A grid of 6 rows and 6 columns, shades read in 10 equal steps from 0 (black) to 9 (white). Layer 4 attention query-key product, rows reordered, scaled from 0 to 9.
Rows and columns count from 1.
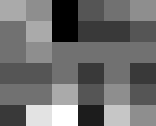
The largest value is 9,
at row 6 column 3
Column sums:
23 31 23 15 26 22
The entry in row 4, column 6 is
2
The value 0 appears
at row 1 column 3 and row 2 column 3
